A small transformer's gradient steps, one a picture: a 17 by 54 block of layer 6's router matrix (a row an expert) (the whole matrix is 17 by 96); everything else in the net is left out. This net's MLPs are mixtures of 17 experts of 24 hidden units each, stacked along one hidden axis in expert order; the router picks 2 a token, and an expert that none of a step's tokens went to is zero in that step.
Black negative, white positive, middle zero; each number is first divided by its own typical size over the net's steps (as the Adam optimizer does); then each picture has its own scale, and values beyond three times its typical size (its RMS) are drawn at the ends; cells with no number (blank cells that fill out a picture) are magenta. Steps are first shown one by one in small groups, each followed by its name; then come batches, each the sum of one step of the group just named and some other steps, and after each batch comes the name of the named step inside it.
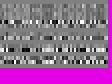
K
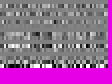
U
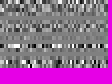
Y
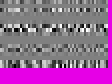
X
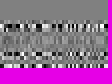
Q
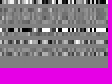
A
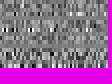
A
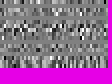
X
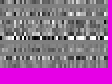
X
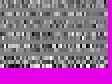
U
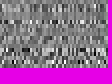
K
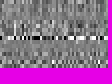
A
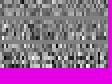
U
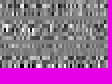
U
